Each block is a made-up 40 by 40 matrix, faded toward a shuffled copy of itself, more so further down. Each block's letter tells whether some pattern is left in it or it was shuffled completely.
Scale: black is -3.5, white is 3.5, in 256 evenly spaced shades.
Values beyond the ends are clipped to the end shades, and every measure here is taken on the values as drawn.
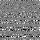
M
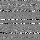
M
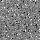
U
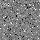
U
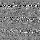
M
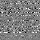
M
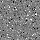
U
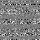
M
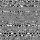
M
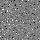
U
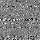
M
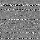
M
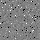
U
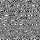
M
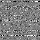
M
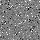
U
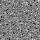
U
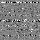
M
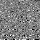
M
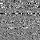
M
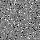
U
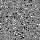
U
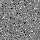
U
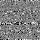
M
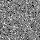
U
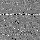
M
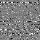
M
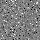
U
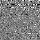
M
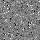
U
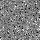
U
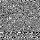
M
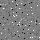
U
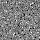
U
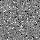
U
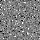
U
